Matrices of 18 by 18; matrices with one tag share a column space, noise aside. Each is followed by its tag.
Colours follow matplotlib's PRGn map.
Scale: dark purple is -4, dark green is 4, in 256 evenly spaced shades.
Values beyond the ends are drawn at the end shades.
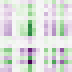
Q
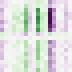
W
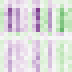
W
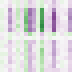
W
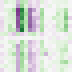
W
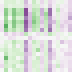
W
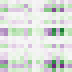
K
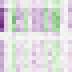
W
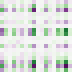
K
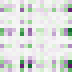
K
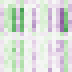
W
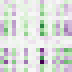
Q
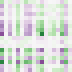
Q
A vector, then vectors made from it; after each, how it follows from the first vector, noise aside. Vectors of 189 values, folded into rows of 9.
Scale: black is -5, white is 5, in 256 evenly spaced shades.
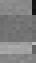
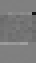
partly zeroed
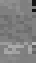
partly zeroed
